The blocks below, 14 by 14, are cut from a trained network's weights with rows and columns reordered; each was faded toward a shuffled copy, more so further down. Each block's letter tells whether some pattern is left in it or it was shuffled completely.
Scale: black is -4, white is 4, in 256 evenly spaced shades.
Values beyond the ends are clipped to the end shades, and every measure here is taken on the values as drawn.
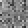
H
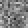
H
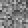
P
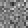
H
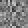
H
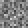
H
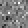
P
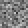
P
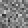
H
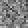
P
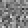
H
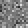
P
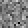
P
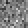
P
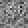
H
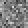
P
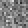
P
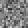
H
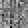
H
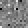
P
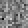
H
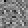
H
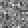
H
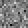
P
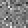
P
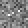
P
